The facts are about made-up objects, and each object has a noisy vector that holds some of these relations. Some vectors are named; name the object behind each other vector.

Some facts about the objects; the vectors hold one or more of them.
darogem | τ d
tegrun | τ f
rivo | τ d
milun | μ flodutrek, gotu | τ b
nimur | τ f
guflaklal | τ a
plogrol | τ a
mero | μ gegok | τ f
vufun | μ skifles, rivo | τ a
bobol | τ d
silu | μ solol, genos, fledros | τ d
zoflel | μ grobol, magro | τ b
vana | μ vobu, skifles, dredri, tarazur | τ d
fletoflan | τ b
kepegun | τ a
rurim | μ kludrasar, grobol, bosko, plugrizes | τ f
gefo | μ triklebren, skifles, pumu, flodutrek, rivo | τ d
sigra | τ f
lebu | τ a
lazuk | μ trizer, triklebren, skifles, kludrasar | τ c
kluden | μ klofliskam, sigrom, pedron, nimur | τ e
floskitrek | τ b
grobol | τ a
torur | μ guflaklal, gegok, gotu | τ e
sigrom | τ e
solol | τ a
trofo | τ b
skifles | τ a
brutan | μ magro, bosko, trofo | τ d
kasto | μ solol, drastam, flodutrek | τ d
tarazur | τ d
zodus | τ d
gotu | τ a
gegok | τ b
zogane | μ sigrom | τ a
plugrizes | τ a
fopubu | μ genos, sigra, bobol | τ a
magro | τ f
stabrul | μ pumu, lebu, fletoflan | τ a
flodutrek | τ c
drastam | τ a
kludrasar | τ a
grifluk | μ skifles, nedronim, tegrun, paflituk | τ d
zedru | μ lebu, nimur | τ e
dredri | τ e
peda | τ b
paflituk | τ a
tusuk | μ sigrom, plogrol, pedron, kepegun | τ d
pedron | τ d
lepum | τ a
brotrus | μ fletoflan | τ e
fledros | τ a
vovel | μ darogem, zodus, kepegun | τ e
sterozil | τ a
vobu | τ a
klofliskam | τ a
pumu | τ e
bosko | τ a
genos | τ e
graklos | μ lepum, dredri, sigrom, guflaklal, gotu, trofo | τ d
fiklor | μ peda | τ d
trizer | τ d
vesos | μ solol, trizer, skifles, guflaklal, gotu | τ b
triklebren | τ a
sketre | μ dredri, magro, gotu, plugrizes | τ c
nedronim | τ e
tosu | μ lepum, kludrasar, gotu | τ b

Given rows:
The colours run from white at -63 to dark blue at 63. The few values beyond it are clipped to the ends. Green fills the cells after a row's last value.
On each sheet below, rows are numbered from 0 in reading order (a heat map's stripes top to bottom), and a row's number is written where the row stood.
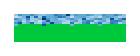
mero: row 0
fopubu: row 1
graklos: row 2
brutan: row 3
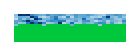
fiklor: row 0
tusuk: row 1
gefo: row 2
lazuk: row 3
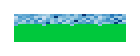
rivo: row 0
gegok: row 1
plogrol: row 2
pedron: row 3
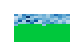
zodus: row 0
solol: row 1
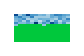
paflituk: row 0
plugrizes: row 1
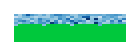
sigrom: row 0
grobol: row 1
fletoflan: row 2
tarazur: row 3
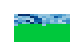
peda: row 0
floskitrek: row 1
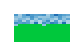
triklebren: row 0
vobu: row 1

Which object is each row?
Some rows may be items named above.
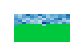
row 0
fledros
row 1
stabrul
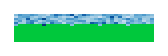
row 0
graklos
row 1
genos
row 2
nedronim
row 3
mero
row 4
torur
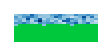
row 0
zoflel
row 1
trofo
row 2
mero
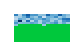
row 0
kepegun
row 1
magro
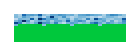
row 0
brotrus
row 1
sketre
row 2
pumu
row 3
dredri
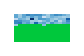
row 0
lebu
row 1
dredri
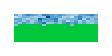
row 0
dredri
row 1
grifluk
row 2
flodutrek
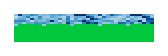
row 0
nimur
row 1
zedru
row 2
fiklor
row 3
nedronim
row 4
peda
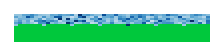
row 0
floskitrek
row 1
fletoflan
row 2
vovel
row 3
rurim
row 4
bobol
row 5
zogane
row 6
kluden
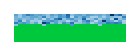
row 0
sterozil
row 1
stabrul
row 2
kasto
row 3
klofliskam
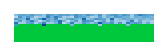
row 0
kasto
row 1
silu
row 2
vana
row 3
vufun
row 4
sterozil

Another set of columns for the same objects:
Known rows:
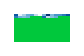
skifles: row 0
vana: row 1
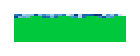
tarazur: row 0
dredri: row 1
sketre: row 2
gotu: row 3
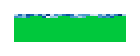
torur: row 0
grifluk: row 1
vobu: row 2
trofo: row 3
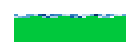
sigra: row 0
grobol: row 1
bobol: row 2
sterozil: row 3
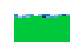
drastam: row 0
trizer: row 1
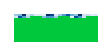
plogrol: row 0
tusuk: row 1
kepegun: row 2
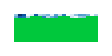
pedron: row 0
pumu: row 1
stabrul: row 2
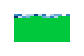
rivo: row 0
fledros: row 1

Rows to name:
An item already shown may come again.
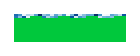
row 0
bobol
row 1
pumu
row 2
kasto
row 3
sigra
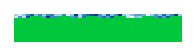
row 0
mero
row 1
sigrom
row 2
sketre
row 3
trofo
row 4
stabrul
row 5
trofo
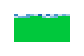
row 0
sigra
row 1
brotrus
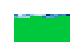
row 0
paflituk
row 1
graklos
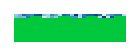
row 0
zoflel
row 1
floskitrek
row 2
sketre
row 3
magro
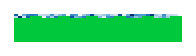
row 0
magro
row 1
nimur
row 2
flodutrek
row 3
fletoflan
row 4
brutan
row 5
lebu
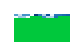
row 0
peda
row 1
lazuk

